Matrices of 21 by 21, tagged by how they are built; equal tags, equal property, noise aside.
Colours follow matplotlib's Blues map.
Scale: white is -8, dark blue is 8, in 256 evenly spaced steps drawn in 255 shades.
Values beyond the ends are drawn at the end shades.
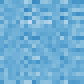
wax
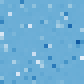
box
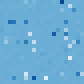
box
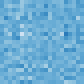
wax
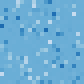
box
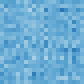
wax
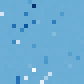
box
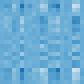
wax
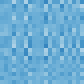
wax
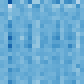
wax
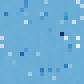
box
